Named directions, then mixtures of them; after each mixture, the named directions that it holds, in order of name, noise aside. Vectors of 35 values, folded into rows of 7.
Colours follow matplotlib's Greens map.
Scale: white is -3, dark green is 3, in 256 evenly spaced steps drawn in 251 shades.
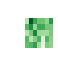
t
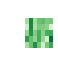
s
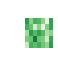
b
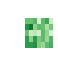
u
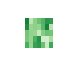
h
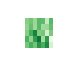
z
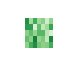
b, u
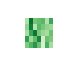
s, t, z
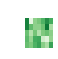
h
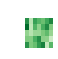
h, s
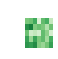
u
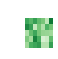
b, h, t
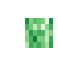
b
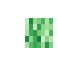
s, t, z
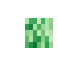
t, u, z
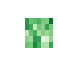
b, h, t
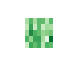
b, s, z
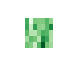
s, t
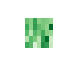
h, s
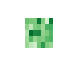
b, u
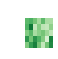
b, s, u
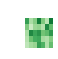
b, h, u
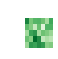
b, h, z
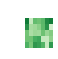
h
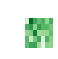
t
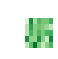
s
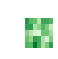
h, s, u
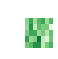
h, s, z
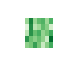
s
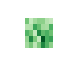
h, t
